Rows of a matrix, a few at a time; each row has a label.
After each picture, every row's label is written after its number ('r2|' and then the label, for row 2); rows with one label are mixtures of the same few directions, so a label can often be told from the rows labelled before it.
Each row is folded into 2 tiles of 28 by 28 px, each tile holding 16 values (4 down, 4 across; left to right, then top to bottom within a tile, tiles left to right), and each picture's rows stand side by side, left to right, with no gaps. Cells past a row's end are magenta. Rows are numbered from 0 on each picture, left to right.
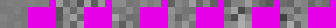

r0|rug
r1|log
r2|rug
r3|log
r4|log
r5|rug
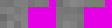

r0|rug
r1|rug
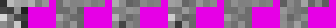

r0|rug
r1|rug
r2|rug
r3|rug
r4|rug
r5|log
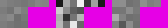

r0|log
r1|log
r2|rug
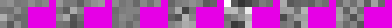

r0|rug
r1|log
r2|log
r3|log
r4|rug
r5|rug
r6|log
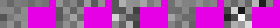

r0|rug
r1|log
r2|rug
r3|rug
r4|log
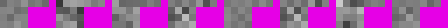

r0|log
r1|rug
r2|rug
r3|log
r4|log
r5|log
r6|rug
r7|log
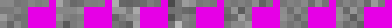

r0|rug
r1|rug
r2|rug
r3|rug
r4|log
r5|log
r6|log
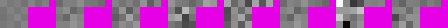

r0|log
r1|log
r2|log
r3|log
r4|log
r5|log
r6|rug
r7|rug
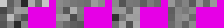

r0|log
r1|log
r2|rug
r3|log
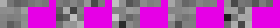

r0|rug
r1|log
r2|rug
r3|rug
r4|rug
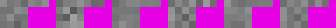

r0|log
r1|log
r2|rug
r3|log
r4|rug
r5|log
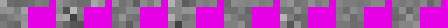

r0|rug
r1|log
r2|log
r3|rug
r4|rug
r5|rug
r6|log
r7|log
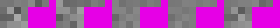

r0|log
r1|rug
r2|rug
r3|rug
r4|log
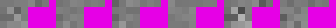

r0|log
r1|rug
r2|rug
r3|rug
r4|log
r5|rug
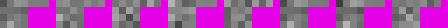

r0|rug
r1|rug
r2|log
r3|rug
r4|log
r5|rug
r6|rug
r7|log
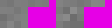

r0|rug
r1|log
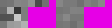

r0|log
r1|log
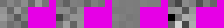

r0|log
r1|rug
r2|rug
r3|rug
